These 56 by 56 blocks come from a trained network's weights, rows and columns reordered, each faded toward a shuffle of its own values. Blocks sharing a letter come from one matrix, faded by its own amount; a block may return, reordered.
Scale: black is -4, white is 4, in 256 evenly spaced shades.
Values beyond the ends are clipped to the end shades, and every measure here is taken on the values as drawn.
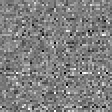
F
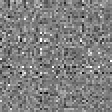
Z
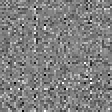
F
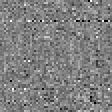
Z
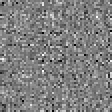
F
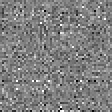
Z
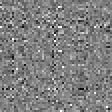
Z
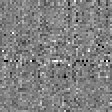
Z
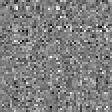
F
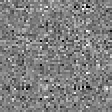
F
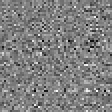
F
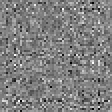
F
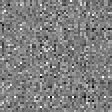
Z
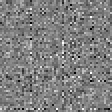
F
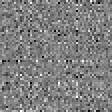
F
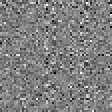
F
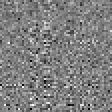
F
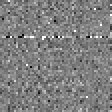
Z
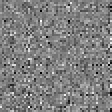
F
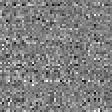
F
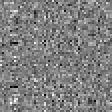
F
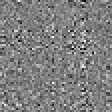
F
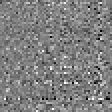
Z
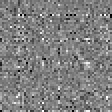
Z
